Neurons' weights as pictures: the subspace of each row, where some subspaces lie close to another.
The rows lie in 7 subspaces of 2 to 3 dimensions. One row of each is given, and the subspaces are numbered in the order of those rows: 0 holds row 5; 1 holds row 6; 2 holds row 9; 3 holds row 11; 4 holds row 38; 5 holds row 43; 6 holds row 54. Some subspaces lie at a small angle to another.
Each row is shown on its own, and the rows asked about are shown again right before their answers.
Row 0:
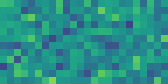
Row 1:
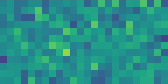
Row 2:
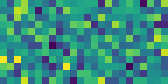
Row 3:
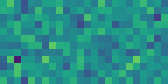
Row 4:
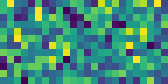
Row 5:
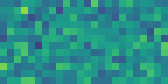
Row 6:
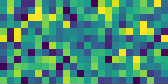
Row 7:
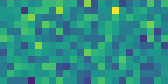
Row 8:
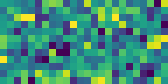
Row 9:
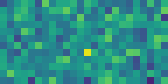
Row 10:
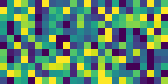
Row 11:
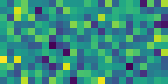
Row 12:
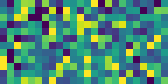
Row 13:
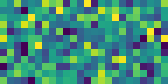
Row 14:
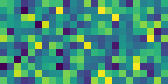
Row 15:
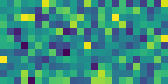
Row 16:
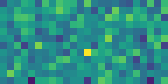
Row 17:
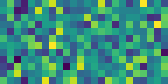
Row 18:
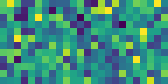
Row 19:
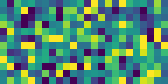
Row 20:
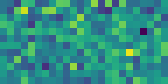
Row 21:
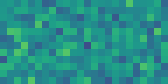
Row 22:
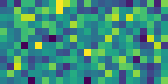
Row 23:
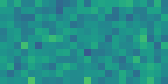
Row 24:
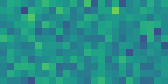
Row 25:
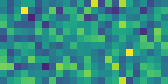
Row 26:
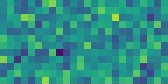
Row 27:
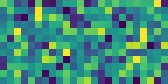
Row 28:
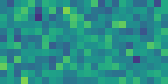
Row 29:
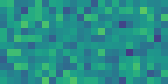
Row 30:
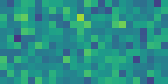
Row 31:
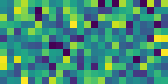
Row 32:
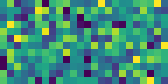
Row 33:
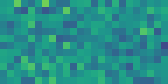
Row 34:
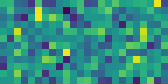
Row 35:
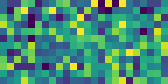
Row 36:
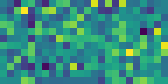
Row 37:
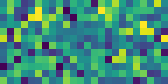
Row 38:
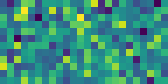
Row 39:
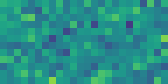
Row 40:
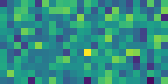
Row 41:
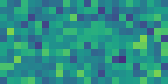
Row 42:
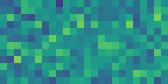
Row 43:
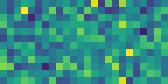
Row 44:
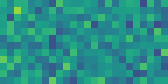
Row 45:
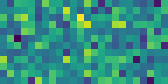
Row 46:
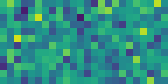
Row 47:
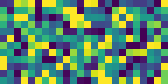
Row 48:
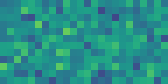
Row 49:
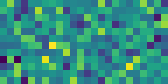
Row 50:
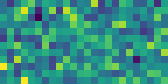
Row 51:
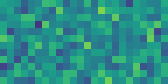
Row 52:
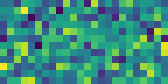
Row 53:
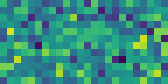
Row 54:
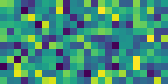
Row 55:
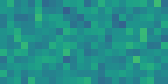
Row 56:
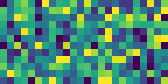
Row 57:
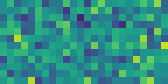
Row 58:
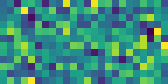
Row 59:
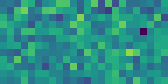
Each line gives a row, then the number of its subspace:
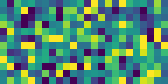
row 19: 2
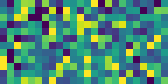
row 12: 4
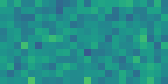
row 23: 2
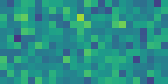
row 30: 4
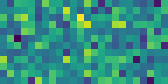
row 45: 4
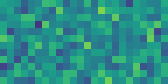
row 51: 6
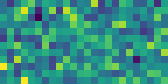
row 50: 0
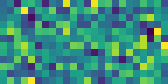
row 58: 4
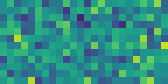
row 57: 4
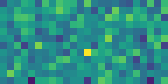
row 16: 2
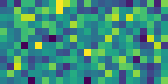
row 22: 2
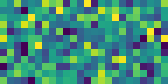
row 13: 0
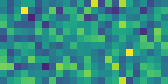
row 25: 5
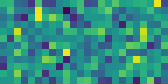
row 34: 1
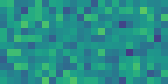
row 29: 2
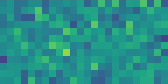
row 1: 6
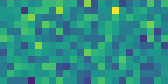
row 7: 5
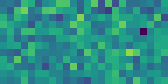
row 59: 5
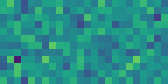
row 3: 3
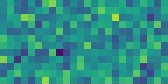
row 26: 3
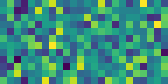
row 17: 3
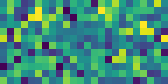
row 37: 1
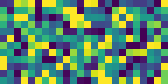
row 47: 1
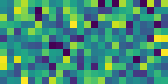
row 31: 6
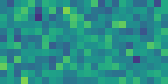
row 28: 0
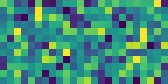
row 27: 1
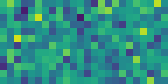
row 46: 4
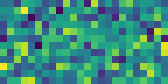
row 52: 0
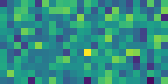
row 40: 2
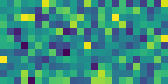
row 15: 6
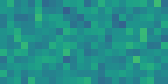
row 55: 0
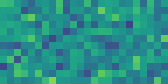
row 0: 6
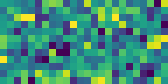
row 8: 3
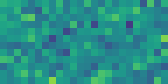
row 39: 6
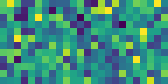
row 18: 4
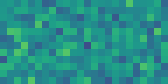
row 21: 6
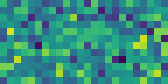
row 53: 1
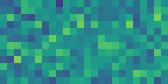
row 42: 3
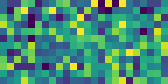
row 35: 5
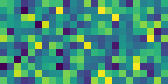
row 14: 6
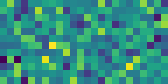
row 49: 3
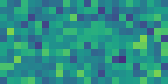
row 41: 1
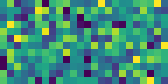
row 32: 4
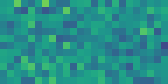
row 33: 5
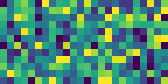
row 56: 2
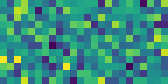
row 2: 3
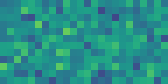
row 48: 6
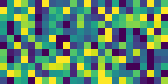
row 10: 2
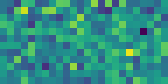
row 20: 5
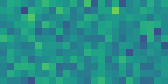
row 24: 5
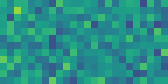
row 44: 3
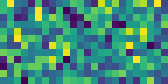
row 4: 0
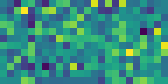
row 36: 5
